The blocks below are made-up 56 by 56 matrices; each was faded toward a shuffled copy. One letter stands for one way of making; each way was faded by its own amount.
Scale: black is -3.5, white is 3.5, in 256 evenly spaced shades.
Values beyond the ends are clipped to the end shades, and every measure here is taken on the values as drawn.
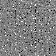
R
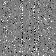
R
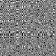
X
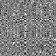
X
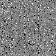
R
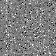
R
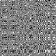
X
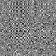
X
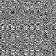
X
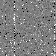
R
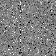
R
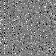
R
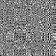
X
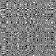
X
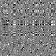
X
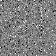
R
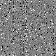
R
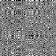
X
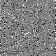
R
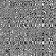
X
